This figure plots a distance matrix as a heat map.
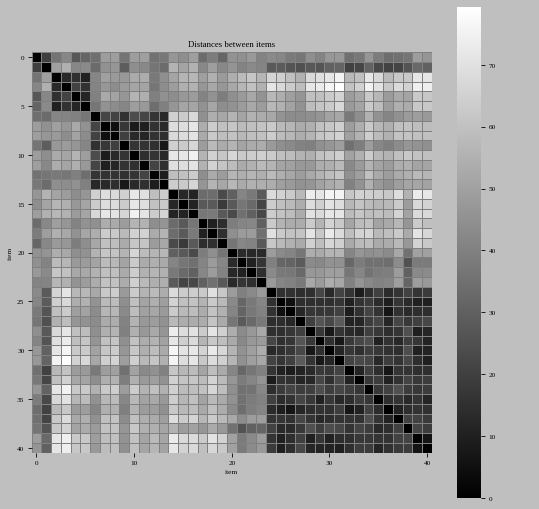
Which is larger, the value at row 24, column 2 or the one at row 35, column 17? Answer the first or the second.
the first
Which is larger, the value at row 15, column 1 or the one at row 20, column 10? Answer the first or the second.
the second
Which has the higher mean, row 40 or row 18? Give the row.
18
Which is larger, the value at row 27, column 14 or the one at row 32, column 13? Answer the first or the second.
the first
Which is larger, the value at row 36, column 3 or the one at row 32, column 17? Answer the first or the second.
the first
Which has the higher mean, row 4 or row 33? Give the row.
4
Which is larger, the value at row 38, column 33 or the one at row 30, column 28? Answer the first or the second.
the first
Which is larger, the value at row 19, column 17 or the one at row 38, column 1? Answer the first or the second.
the second
